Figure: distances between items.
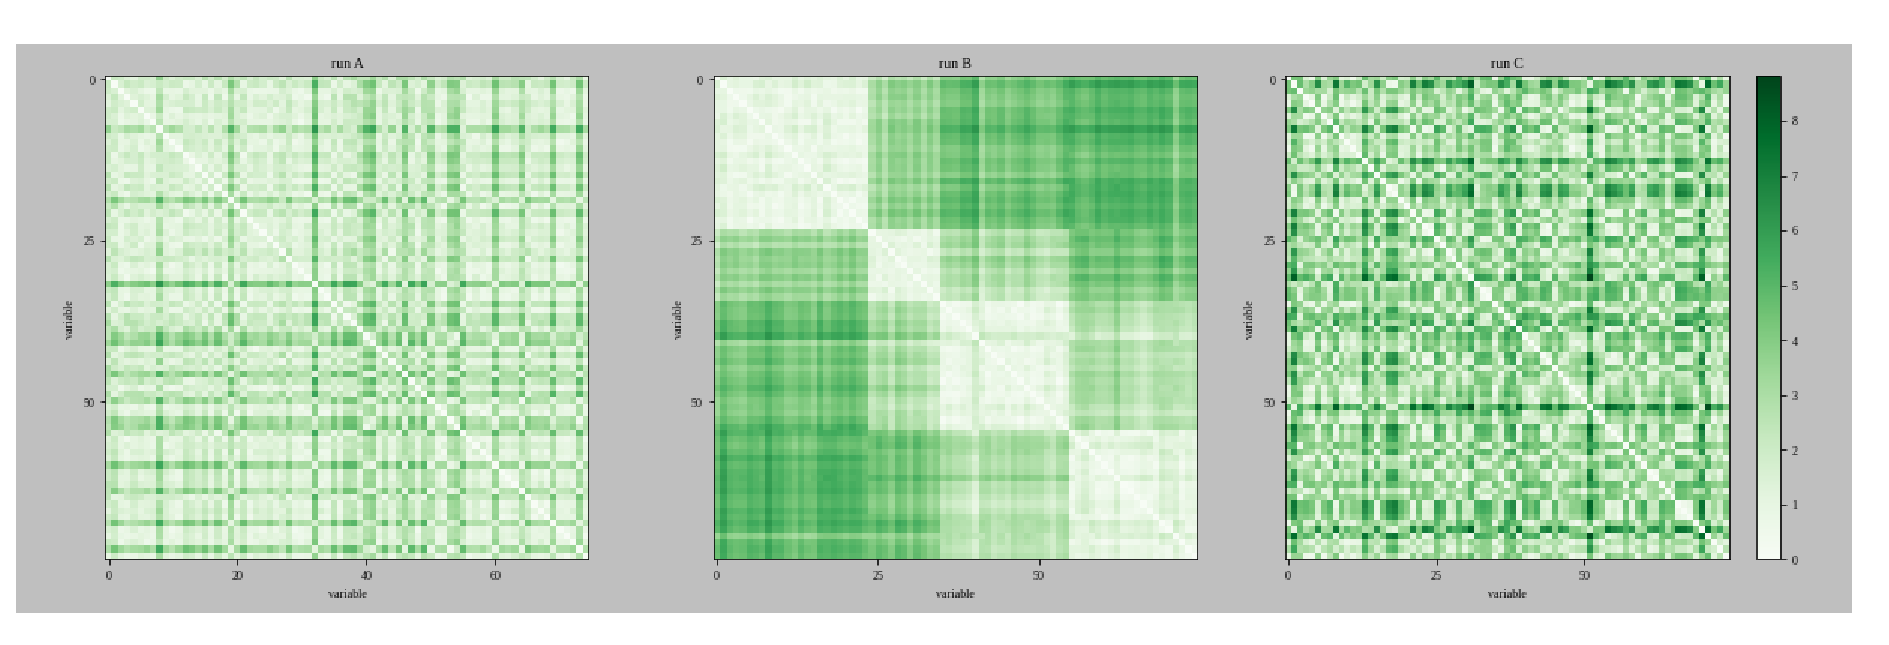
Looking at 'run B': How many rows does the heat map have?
75
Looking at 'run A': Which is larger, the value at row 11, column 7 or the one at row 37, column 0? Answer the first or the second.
the second
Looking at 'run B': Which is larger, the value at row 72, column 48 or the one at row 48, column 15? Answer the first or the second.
the second
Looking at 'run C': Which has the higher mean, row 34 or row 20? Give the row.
34
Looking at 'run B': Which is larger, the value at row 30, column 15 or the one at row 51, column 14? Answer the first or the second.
the second
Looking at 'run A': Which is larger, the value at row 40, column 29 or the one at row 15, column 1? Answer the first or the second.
the first
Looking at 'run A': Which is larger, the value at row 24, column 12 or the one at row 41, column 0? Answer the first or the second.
the second
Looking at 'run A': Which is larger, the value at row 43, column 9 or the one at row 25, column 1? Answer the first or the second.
the first
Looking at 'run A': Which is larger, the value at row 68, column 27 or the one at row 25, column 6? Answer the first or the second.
the first
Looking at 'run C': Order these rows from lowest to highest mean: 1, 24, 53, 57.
53, 24, 57, 1
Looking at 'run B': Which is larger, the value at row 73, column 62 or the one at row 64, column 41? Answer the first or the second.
the second
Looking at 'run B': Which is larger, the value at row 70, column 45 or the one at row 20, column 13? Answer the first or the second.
the first
